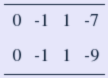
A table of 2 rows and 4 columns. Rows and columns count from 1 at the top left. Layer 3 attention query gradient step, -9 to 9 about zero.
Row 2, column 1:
0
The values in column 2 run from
-1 to -1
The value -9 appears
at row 2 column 4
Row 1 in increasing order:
-7 -1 0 1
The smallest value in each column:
0 -1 1 -9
